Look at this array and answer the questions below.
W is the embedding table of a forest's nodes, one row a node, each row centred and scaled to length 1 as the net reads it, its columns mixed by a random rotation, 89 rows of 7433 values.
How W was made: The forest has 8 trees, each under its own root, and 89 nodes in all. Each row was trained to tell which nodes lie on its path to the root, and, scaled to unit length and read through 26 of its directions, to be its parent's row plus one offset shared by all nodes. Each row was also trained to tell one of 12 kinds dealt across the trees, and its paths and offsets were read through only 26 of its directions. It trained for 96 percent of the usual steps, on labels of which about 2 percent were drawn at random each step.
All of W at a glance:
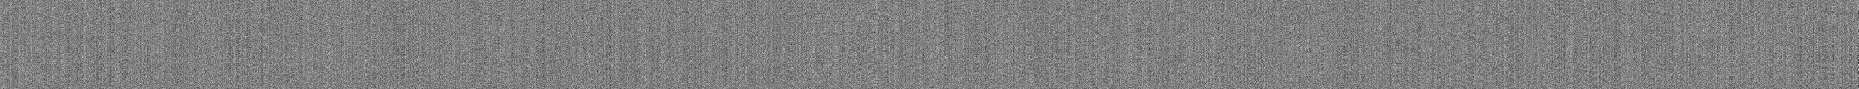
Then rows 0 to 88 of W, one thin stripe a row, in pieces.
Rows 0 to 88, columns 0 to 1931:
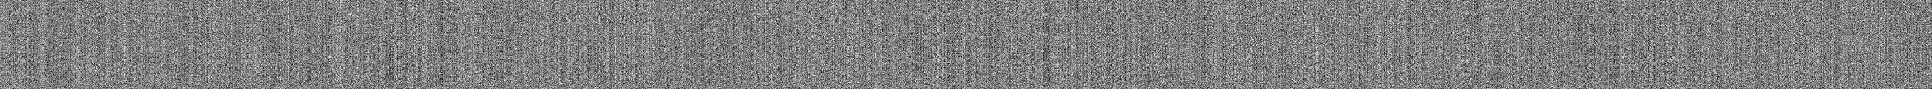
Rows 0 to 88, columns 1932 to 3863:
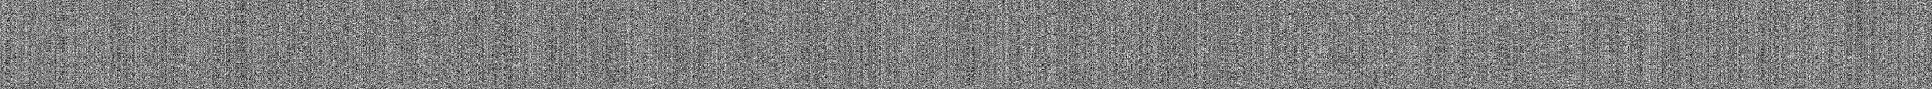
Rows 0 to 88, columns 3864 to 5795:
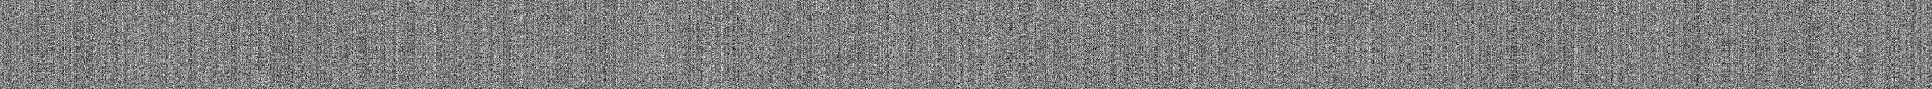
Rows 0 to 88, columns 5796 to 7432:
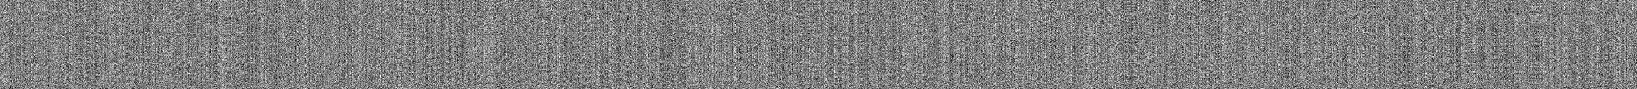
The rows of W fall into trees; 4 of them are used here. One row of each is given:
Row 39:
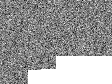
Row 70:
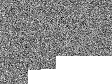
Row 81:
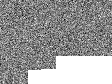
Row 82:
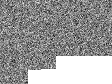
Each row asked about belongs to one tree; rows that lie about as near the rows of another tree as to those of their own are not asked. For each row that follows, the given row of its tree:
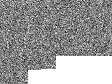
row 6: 82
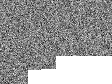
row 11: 70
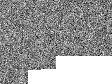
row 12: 70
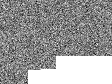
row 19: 82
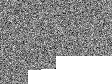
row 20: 81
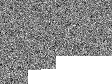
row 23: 81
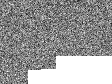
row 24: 70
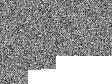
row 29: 70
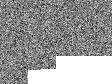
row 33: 39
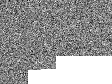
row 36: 81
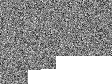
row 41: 39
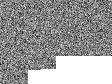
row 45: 39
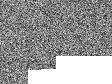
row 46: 70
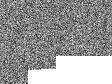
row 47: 70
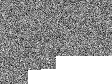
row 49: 70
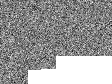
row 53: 39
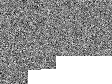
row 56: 39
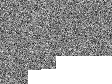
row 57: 39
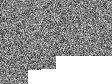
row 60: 70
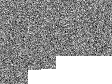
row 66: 82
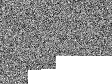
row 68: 70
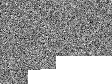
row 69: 39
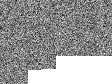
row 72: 82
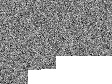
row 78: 70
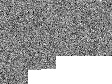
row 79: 82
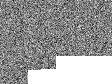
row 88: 39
